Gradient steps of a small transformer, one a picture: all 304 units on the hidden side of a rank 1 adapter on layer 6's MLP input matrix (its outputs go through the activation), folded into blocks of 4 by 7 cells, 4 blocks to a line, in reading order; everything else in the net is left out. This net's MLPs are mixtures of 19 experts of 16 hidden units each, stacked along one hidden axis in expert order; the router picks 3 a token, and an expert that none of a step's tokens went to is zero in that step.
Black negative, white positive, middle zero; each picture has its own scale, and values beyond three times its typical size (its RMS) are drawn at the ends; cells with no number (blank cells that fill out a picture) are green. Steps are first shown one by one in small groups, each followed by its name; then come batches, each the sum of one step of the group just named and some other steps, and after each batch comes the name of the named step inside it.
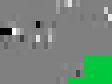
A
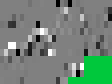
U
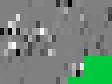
U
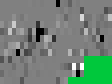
U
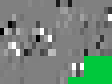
U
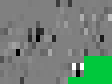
U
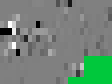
U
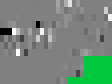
A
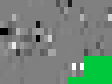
U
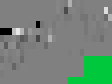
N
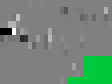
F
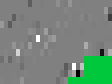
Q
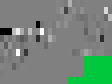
N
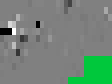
N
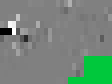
F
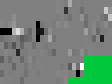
N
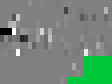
F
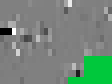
N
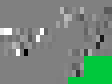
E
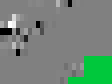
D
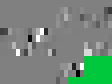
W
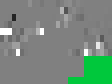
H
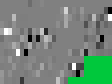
E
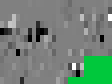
D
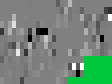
W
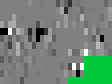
H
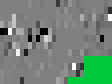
E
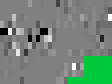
E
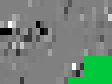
D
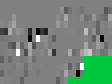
W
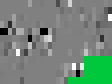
W
